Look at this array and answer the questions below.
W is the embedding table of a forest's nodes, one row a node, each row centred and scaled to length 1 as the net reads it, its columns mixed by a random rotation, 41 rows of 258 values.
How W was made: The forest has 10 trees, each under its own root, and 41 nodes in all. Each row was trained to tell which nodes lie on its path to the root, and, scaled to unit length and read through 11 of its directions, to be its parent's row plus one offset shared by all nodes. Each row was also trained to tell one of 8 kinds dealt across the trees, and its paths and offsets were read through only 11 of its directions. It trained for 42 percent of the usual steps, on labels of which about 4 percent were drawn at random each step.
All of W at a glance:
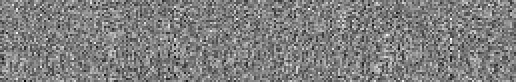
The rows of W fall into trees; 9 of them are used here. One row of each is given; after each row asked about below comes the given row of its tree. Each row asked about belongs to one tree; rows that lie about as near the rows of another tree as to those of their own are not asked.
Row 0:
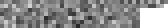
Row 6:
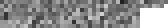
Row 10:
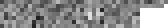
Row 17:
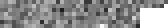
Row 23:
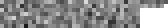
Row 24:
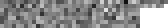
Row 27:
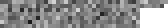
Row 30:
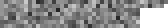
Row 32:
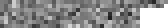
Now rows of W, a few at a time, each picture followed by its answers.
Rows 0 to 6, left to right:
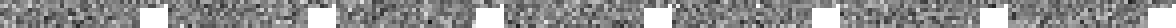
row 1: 32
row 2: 10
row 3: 23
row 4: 30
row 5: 0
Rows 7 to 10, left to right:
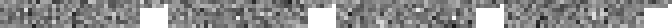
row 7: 0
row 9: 23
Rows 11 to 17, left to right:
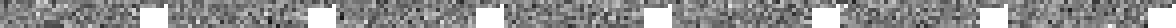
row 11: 24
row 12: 23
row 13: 6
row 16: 27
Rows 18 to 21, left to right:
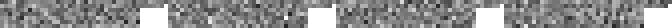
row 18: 0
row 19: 24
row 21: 23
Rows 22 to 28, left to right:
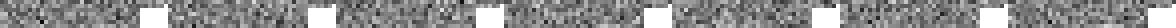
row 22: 30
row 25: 27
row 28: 27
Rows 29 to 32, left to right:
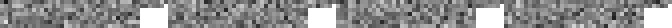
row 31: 0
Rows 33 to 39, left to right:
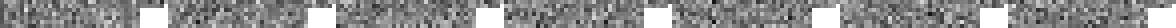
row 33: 32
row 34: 10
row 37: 30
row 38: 17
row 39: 27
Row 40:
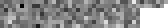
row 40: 32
